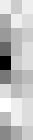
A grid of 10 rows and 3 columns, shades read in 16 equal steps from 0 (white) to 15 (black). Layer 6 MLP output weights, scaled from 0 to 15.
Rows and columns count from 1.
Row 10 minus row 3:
1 1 0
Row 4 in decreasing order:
9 4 2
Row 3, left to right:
6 4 3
